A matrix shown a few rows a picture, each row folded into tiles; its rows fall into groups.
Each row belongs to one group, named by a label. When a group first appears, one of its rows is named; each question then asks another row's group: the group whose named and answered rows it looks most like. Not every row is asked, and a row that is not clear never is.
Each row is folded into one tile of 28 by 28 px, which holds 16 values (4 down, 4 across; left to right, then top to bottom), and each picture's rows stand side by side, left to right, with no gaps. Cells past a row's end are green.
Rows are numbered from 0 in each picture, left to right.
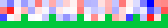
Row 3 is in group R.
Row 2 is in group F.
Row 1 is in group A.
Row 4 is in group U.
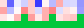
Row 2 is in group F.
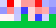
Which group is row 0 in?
A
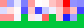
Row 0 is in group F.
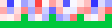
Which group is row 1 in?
A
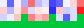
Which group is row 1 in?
F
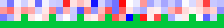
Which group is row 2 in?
A
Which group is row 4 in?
U
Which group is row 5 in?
F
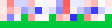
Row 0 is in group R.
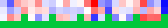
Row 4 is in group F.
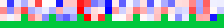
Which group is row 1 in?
U
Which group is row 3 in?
F
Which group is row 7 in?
U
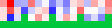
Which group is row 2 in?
R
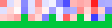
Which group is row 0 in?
F
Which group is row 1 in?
U
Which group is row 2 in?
R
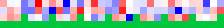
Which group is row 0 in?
F
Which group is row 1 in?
A
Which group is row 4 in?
U
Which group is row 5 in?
U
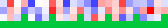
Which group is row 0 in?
A
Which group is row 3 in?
R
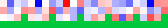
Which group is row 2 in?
A
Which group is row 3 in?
R
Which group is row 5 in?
R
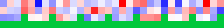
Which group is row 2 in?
U
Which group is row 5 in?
F
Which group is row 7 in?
A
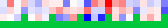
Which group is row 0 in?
A
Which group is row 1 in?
R
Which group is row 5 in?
F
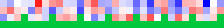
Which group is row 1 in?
A
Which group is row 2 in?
F
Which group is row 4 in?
F
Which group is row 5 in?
R
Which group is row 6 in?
R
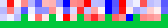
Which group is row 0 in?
A
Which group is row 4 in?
U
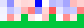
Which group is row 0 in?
R
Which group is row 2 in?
R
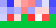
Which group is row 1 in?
F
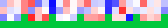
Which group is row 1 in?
F
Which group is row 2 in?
A
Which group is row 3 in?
F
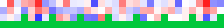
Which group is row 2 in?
U
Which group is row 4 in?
A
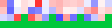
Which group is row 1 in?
U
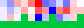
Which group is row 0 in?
R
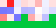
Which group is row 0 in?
U
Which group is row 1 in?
U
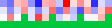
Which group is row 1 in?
R
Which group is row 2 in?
A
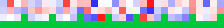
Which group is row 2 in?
A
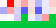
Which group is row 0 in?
A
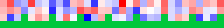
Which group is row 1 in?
F
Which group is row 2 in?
R
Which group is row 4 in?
A
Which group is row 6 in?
R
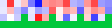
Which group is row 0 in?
A
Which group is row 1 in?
R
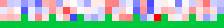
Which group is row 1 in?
R
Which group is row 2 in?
U
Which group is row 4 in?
F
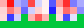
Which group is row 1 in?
F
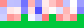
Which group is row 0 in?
F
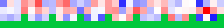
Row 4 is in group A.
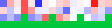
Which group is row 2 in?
U
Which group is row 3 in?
A
